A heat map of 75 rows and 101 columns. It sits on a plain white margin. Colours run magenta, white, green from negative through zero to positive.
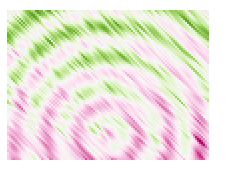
The field climbs toward the top. Rings spread out from the bottom middle. There are no lone odd cells. The histogram is bell-shaped.
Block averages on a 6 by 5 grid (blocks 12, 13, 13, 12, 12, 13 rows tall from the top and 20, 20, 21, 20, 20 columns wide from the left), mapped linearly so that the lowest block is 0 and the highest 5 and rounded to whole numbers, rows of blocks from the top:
5 4 5 4 5
4 4 4 3 3
3 3 3 3 2
2 2 2 1 2
1 1 2 1 1
0 0 1 0 0
